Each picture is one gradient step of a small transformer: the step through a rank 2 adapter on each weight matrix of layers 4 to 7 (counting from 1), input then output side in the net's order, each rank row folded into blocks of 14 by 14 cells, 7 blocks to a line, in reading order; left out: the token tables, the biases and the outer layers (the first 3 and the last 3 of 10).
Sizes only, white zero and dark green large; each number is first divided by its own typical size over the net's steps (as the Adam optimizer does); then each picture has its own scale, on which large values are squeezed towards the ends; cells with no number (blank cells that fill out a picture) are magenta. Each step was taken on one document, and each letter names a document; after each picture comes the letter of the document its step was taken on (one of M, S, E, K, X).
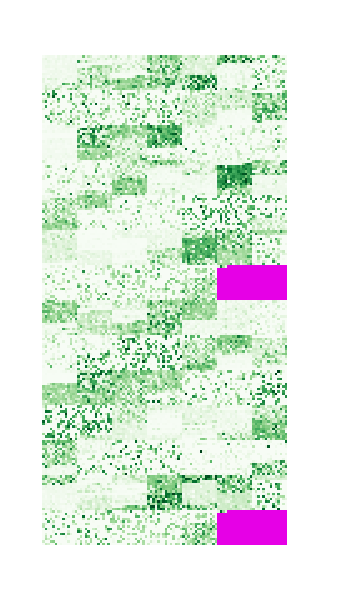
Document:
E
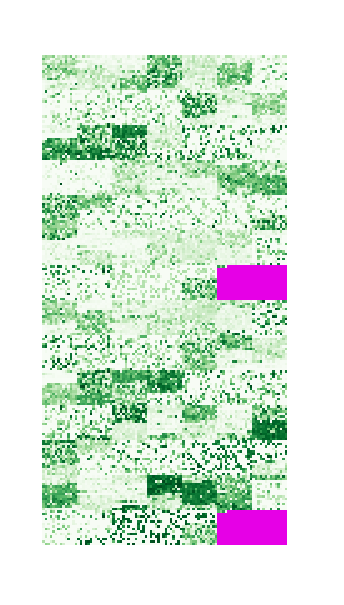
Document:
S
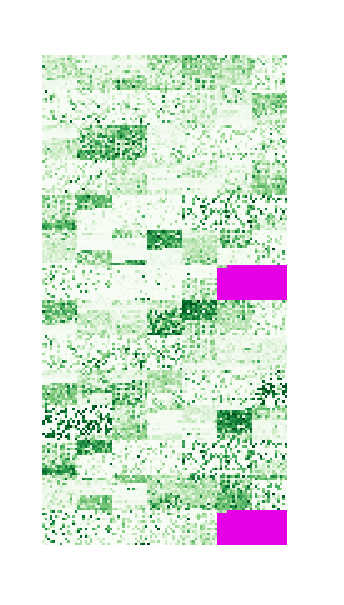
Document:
E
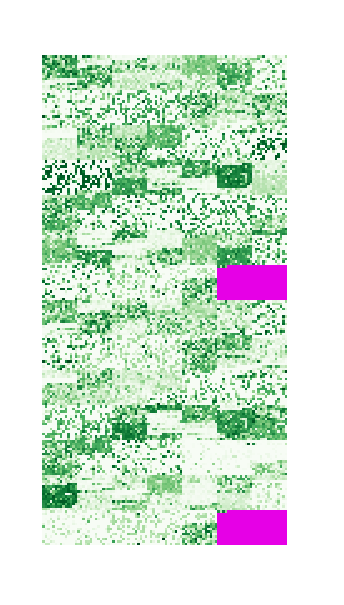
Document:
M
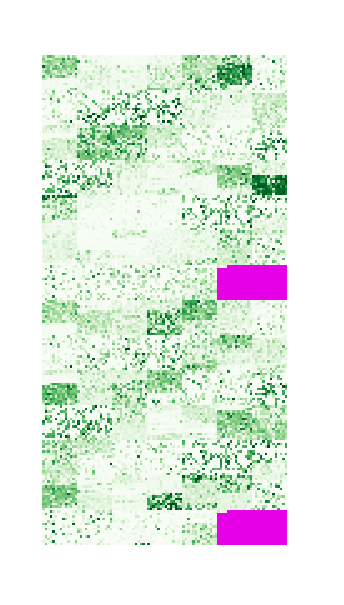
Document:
E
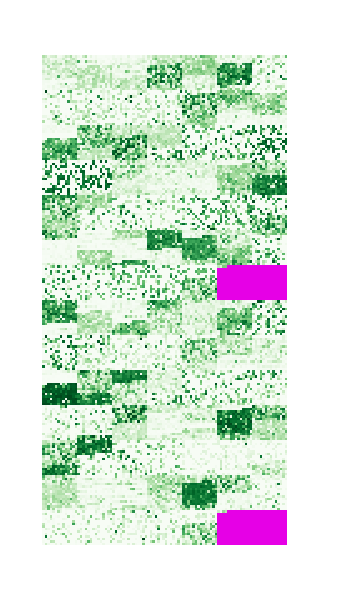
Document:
S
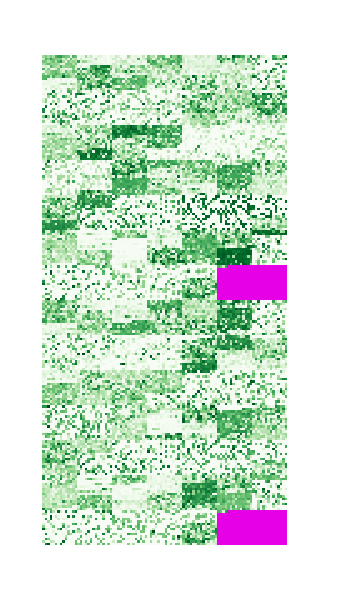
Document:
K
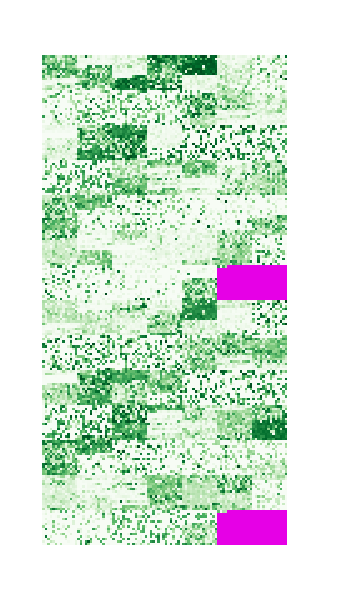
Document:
S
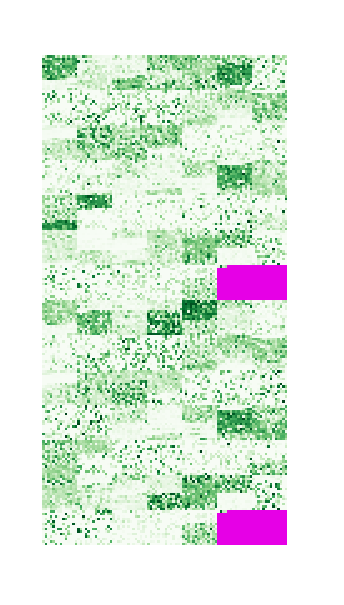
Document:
E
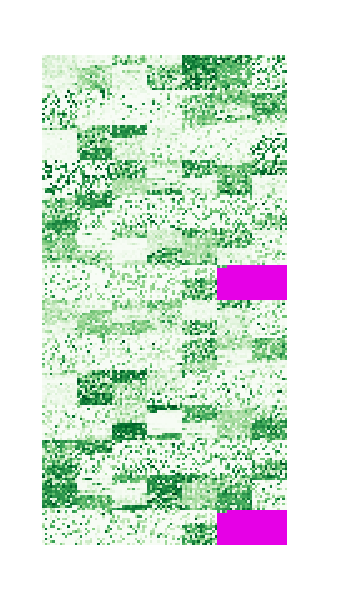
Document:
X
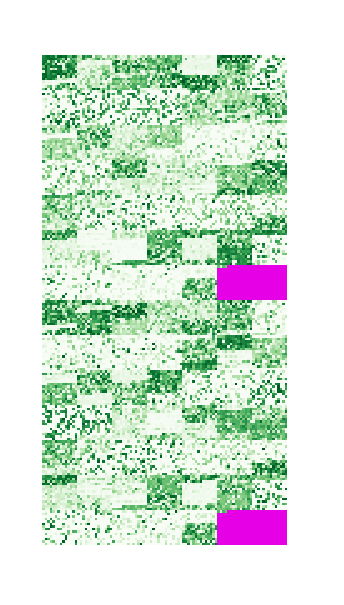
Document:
X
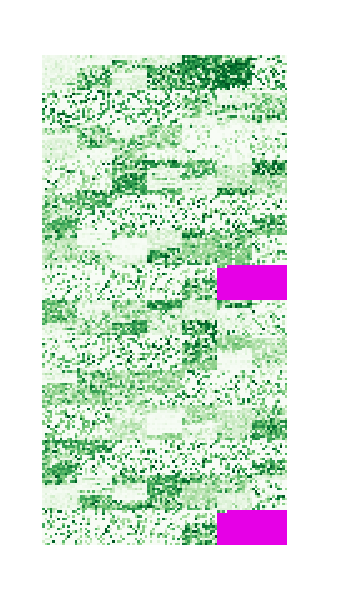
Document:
X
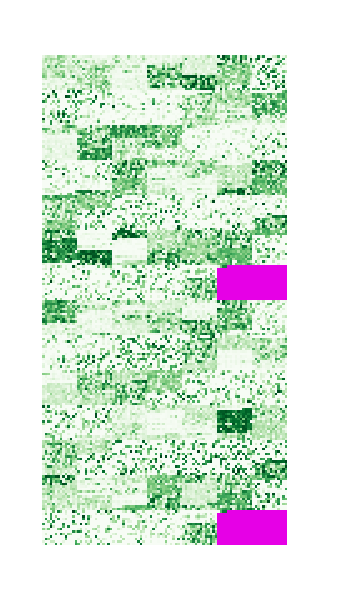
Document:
X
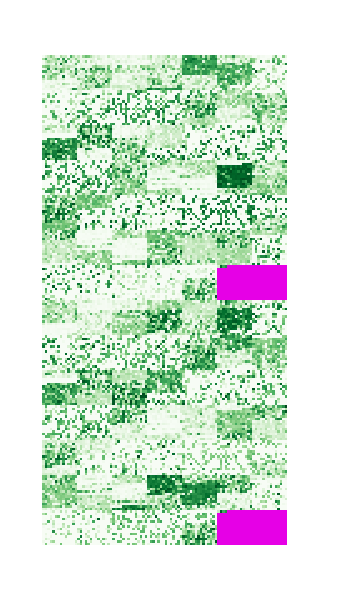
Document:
M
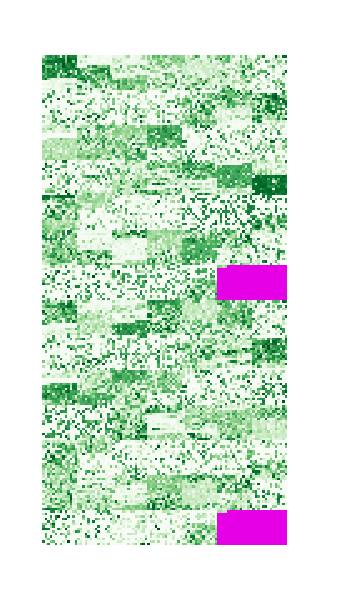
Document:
K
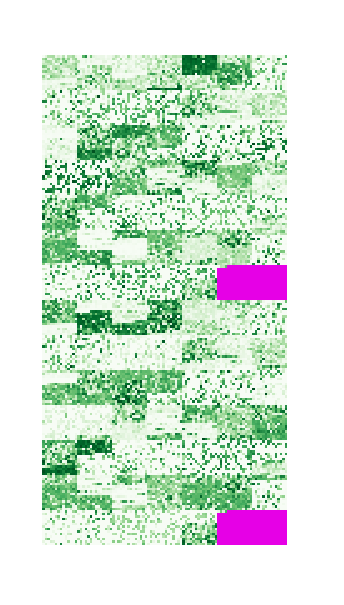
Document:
M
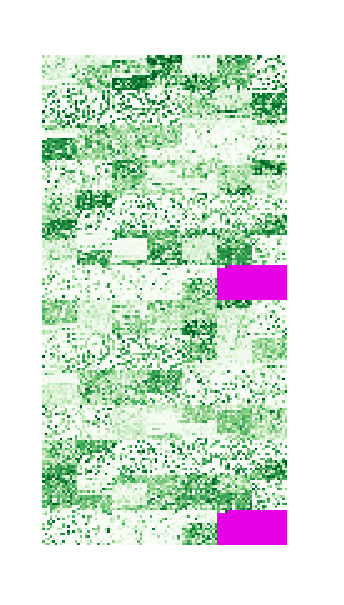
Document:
X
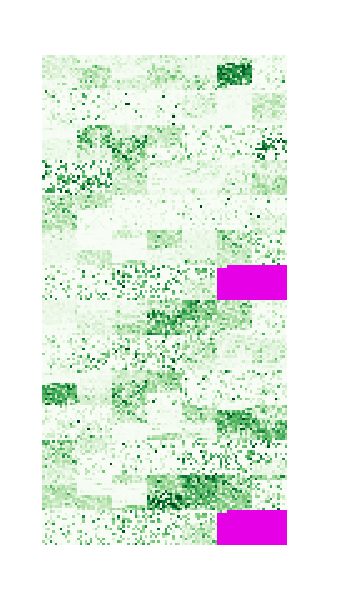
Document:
E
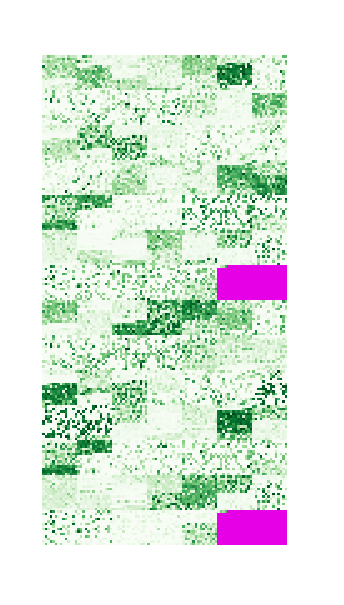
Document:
E
